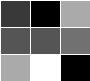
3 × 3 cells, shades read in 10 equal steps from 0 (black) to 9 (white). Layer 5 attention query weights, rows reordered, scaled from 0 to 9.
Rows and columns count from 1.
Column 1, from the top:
2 3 6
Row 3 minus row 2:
3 6 -4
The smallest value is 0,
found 2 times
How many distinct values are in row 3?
3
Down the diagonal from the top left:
2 3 0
